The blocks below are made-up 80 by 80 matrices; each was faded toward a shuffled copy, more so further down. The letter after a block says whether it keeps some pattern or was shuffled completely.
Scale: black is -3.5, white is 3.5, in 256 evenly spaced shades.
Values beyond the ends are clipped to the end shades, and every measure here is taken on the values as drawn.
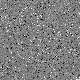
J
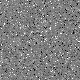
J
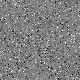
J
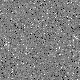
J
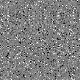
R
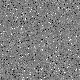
J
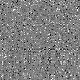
R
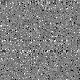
R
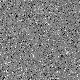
J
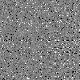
R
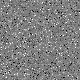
J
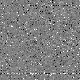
R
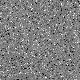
J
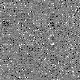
R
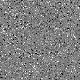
R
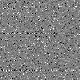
R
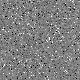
J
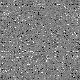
R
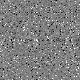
R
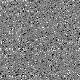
R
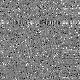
R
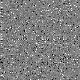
R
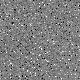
J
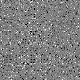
R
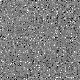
R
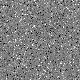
J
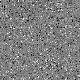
R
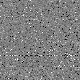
R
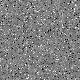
J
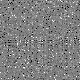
R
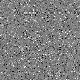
R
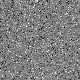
J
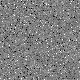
J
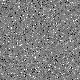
J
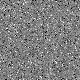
J
